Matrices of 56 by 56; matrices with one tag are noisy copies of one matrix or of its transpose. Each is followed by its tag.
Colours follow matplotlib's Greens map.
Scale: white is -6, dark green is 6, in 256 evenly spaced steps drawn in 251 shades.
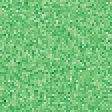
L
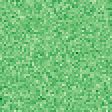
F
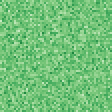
L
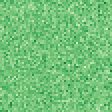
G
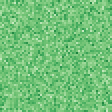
F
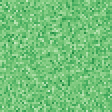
L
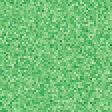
G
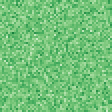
F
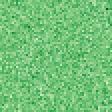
F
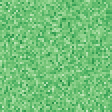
L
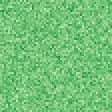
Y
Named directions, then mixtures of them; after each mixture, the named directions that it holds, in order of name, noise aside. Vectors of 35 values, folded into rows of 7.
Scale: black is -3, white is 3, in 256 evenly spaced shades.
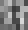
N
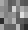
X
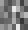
N, X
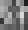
N, X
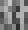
N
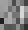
N, X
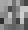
N, X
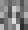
N, X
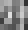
N, X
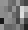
N, X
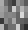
X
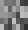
X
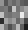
X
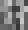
N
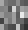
X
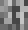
N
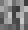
N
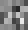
N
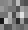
N, X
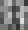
N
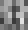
N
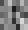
N, X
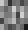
X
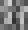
N
